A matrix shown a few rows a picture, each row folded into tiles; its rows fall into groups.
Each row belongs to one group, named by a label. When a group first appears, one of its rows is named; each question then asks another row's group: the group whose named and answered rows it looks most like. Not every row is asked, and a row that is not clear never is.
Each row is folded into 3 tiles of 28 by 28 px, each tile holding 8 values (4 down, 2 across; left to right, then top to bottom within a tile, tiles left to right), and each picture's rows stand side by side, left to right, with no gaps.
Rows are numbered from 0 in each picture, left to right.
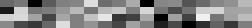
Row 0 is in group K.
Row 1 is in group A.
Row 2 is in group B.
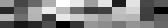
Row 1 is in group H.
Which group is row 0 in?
B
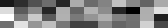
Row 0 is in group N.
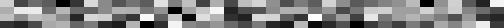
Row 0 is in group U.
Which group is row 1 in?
A
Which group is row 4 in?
B
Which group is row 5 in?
N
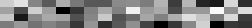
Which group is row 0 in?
H
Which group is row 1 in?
A
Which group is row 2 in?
K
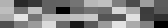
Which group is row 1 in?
H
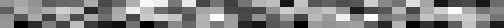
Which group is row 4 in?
N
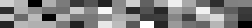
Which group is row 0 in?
K
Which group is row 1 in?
N
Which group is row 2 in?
H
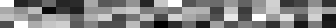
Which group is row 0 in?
U
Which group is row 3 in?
K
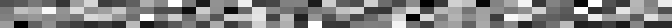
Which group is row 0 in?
A
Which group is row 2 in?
B
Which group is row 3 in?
N
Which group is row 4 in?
N
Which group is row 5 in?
N
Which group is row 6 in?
K
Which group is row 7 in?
B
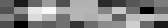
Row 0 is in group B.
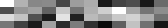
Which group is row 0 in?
A
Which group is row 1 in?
U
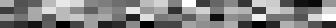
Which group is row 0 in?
B
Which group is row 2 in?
K
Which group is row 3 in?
K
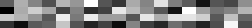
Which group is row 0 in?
K
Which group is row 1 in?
B
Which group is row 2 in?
K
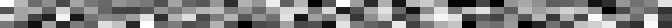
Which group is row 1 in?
N
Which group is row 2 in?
A
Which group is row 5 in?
K
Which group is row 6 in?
A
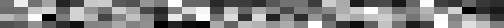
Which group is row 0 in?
K
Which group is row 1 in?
H
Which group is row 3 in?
N
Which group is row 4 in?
U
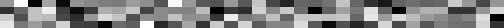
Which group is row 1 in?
K
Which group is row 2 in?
U
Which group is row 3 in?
U
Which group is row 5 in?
N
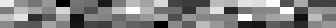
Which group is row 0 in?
A
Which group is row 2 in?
B
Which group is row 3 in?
K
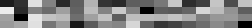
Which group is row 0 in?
N
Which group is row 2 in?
B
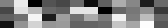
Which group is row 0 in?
K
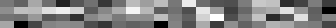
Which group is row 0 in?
A
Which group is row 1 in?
B
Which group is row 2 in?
H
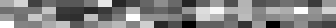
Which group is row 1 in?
H
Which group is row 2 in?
B
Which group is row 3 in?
A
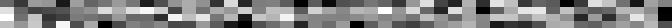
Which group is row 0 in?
N
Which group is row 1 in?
A
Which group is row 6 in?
U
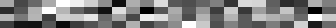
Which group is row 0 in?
B
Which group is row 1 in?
B
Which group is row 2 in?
N
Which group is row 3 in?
U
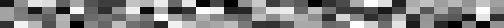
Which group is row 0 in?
N
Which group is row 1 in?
B
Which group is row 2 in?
H
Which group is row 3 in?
U
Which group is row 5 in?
A
